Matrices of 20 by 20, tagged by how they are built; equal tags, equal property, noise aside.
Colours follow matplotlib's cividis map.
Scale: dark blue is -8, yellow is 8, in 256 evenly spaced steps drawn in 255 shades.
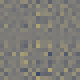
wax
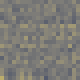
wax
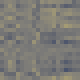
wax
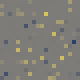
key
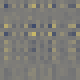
wax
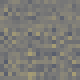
wax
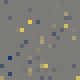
key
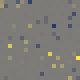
key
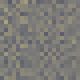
wax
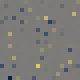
key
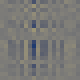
wax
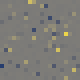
key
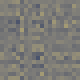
wax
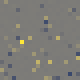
key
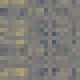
wax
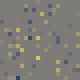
key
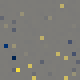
key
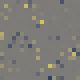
key
